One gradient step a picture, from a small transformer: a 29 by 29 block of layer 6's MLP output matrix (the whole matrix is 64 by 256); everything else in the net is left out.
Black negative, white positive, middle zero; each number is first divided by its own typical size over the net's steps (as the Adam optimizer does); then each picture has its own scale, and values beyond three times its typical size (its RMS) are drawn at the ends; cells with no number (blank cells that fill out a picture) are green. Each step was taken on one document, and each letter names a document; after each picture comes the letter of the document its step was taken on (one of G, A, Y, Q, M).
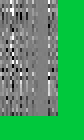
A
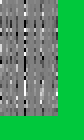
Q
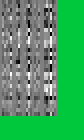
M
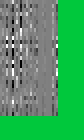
A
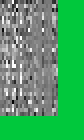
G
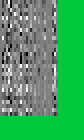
G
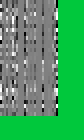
Q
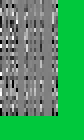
Q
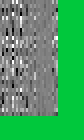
A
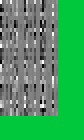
Q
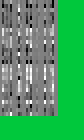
M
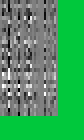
M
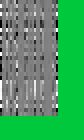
Q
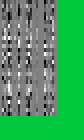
M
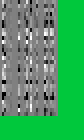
M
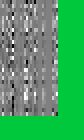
G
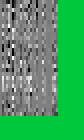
G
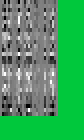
M
